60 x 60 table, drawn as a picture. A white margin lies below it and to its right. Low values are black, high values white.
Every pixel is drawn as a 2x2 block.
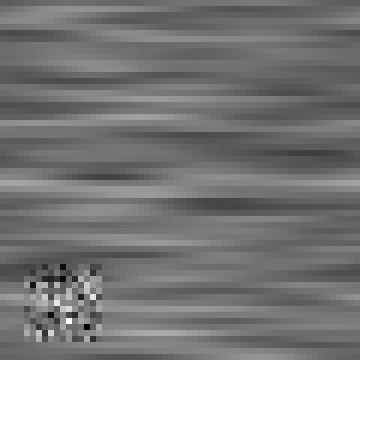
In the bottom left lies a patch that is rougher than the rest. Neither half mirrors the other. The distribution is heavy-tailed on both sides. The bottom left is the roughest part.
